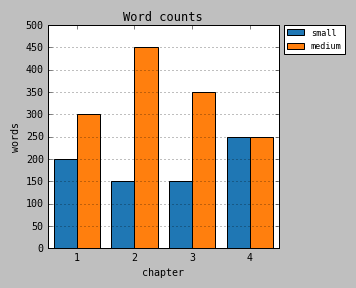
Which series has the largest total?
medium
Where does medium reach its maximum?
2
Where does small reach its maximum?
4
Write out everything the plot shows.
Title: Word counts
x-axis: chapter, ticks 1 2 3 4
y-axis: words, ticks 0 50 100 150 200 250 300 350 400 450 500
Legend: small, medium
Values:
small: 200 150 150 250
medium: 300 450 350 250
